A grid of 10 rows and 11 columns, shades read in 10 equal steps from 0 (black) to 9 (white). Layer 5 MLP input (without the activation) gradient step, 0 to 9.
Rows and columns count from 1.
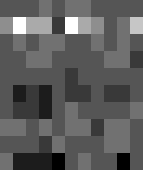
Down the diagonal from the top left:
3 9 3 4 3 2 3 2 4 0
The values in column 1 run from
3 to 5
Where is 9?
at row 2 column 2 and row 2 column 6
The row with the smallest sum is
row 10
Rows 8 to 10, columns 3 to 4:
3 4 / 3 2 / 1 1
